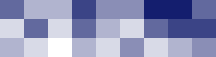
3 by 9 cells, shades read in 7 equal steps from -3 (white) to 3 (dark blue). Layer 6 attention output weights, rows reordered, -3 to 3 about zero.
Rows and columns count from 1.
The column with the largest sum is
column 8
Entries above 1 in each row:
3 2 0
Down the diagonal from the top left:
1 1 -3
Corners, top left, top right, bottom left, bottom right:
1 1 -1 0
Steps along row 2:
up down up down down up up same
